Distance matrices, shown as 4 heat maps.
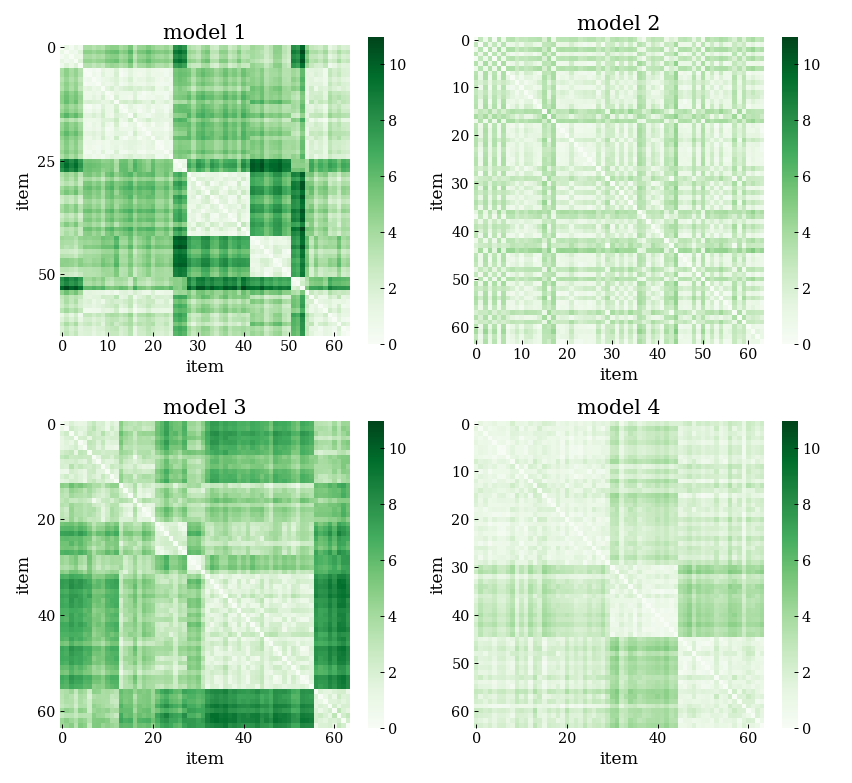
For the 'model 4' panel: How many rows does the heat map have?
64
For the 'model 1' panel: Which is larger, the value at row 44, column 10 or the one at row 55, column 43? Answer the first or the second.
the first
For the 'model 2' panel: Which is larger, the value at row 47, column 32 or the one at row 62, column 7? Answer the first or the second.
the first
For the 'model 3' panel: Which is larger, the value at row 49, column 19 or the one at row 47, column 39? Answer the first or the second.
the first
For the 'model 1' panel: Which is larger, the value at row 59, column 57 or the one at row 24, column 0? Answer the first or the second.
the second
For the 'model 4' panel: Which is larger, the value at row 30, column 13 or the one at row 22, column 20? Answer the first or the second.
the first
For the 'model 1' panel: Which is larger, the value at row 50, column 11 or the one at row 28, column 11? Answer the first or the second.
the second
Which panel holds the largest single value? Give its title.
model 1
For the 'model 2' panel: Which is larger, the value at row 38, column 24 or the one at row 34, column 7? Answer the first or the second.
the second
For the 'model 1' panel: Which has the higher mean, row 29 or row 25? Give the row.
25
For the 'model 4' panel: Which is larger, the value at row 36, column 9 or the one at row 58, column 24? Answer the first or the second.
the second
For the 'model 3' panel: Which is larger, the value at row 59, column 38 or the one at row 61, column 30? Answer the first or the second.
the first
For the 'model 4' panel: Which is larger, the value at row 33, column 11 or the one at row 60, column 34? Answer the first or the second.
the second
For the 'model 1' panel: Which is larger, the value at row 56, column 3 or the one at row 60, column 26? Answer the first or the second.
the second
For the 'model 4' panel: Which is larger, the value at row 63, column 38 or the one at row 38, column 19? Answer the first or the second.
the first
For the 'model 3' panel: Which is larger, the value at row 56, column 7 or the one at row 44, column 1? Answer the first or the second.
the second
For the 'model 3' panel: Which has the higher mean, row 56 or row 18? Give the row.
56
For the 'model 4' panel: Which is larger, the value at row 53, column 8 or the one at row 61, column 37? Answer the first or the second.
the second
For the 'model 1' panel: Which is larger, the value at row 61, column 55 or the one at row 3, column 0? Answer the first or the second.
the first
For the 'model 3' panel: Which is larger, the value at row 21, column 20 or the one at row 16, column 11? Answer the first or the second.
the first
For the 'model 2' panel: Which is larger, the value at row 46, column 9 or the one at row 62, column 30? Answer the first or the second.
the second
